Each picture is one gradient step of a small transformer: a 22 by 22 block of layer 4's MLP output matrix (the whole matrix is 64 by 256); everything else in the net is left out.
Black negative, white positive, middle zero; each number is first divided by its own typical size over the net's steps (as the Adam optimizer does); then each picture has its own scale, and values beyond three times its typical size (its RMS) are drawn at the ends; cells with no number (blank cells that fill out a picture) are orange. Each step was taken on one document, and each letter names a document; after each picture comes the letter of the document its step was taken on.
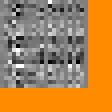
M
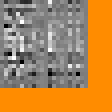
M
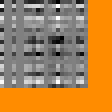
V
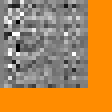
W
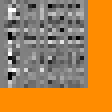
M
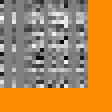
V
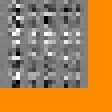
W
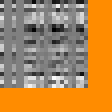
V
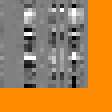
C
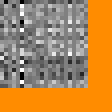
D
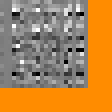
W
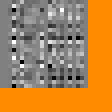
M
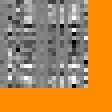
C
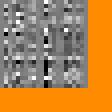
W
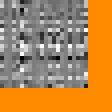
D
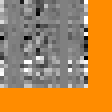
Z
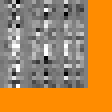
W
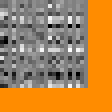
D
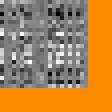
D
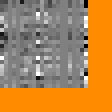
Z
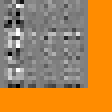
W
